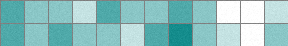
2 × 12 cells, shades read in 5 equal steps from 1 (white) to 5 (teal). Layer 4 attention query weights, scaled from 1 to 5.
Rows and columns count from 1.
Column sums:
8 6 7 5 7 5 7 9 6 3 2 5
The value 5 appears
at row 2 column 8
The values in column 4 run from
2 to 3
